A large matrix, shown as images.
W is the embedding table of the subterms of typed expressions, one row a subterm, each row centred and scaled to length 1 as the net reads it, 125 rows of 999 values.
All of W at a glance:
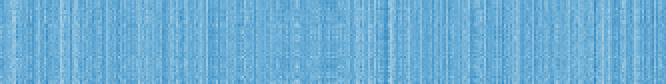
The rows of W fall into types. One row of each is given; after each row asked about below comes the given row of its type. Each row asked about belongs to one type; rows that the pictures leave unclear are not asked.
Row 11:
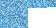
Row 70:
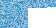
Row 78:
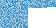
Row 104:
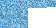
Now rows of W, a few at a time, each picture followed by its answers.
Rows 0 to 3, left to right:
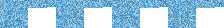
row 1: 104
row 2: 11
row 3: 104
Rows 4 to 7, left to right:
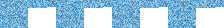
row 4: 11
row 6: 104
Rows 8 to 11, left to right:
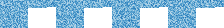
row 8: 78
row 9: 104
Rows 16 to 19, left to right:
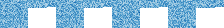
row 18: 104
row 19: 78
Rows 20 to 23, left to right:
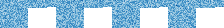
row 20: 70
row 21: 78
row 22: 70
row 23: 11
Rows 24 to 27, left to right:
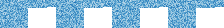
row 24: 70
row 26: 70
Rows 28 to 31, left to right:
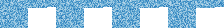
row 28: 70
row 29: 70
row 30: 70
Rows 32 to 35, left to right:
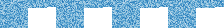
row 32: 70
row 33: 78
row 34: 70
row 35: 11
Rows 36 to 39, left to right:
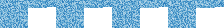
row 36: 78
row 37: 78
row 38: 104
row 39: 78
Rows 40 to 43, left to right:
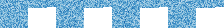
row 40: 78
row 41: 70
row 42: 78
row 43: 70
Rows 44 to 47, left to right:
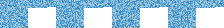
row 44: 11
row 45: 78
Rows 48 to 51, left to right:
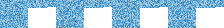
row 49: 70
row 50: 78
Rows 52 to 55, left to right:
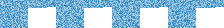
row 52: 78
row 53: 11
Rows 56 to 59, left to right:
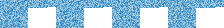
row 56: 70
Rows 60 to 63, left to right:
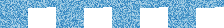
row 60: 104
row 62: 78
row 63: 104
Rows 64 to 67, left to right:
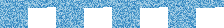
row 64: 78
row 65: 70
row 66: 78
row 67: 11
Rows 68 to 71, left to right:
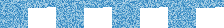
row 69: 78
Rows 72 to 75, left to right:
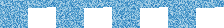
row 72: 78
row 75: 104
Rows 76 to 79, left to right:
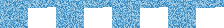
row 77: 78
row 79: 78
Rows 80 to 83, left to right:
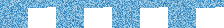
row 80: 70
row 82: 104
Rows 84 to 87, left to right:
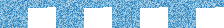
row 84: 70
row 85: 70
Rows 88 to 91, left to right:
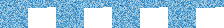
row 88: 11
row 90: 11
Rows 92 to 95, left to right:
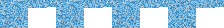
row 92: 70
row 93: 70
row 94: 70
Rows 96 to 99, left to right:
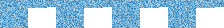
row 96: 11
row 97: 11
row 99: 104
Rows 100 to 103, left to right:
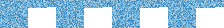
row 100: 11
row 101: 104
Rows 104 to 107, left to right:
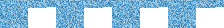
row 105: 78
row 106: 104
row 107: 78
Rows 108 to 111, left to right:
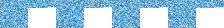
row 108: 70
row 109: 70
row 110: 11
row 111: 104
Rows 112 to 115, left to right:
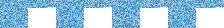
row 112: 70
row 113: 70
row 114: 78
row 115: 70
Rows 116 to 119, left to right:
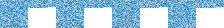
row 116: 78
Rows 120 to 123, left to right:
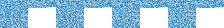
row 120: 104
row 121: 78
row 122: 78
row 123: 78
